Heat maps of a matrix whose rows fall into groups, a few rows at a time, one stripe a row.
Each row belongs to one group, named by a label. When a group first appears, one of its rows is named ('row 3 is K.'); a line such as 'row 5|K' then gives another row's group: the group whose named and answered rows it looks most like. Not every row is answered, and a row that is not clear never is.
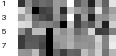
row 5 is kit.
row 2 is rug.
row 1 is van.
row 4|rug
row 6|van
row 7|van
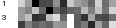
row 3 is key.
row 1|rug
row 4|van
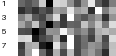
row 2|van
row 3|key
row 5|van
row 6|rug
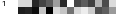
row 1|rug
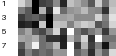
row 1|rug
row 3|van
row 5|key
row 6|rug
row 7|key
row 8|van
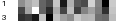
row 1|key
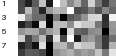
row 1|kit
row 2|key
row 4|kit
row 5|key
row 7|kit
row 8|van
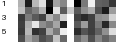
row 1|kit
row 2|kit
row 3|van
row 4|key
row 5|van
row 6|key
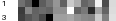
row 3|van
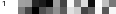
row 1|rug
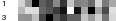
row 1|rug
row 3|rug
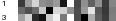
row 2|kit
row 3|key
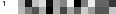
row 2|kit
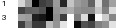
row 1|rug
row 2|van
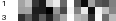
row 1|key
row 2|rug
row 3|van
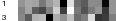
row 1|key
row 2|key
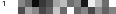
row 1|van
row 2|key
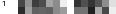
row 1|van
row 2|van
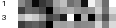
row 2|van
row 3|rug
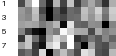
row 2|rug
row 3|rug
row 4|key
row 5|van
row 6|key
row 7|key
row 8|kit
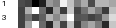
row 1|van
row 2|key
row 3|van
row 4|key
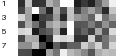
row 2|key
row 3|rug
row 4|key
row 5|rug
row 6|key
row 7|rug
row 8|van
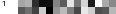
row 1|rug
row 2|kit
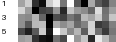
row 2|rug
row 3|rug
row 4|kit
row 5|kit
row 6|rug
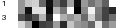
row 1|rug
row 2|kit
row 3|kit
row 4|rug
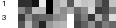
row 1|kit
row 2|kit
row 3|van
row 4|key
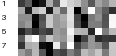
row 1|van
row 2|kit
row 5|van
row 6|key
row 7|key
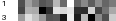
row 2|key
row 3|rug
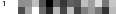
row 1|rug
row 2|key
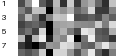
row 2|kit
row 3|key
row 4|van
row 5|kit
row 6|kit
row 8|kit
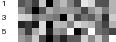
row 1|kit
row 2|van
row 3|rug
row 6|rug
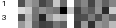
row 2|rug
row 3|key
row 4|rug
